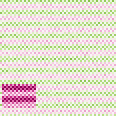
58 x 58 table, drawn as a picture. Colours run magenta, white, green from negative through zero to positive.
Ninth with the lowest average: bottom left. Odd patch: lower, in the bottom left. Stripes: horizontal, repeating 10 times.
